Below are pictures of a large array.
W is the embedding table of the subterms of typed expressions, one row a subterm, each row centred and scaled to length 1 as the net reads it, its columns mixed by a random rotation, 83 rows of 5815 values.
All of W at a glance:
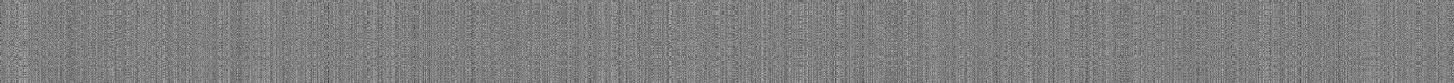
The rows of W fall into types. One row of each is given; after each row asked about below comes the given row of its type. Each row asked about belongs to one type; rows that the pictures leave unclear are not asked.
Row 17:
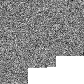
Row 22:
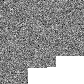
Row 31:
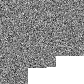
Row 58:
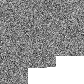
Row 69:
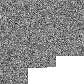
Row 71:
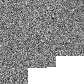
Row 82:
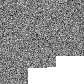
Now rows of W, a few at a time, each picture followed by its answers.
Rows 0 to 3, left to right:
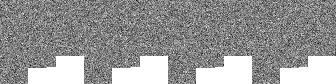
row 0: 31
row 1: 31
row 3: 17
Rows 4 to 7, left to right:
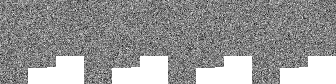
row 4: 69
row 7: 82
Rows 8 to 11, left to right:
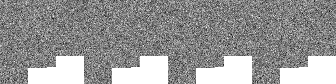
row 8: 71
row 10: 58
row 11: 71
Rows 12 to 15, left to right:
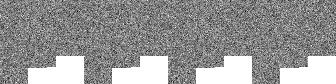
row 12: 71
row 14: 71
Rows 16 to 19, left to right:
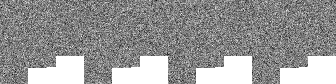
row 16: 31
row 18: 69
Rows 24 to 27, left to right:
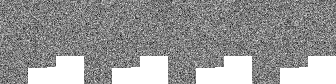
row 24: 69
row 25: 82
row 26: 22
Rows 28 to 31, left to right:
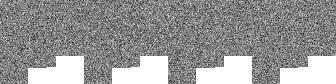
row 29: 17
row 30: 69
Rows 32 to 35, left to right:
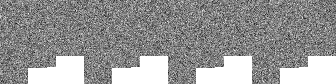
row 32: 69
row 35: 82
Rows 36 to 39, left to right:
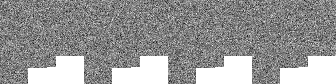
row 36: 22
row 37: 82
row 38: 69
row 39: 31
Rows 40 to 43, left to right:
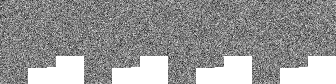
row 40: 31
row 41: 17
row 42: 58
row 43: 17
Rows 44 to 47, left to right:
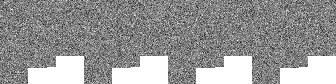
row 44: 22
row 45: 58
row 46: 82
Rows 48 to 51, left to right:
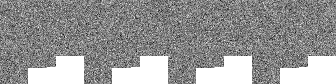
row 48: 58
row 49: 82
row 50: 31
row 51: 58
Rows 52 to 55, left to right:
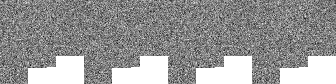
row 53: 22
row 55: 71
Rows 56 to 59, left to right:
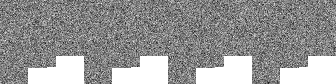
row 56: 82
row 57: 82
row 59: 69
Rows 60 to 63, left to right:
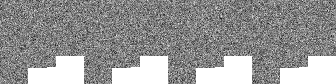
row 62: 71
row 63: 69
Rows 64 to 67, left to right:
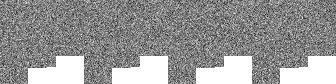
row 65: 58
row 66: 17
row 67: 82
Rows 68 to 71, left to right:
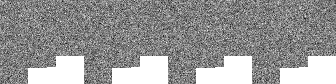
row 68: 71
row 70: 22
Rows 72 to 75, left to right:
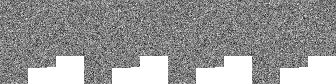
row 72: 17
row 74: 17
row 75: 82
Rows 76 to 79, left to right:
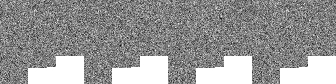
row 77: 17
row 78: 71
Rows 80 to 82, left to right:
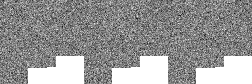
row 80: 22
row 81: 71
